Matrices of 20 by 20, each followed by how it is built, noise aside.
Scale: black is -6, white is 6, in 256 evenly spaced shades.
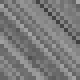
Toeplitz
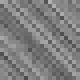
Toeplitz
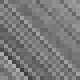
Toeplitz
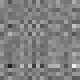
low rank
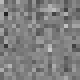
low rank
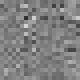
low rank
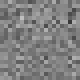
low rank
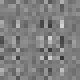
low rank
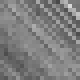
Toeplitz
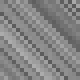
Toeplitz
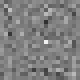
low rank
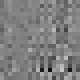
low rank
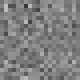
low rank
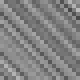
Toeplitz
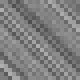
Toeplitz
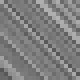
Toeplitz
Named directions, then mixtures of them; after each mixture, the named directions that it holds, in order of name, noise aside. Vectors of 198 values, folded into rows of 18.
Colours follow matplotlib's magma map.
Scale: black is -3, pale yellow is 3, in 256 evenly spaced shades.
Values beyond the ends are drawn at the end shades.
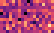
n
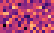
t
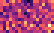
n, t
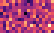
n, t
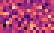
t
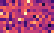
n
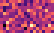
n, t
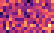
n, t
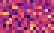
t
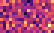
n, t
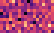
n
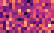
n, t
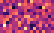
t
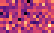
n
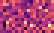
n, t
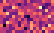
t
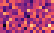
n, t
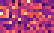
n, t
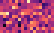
n, t
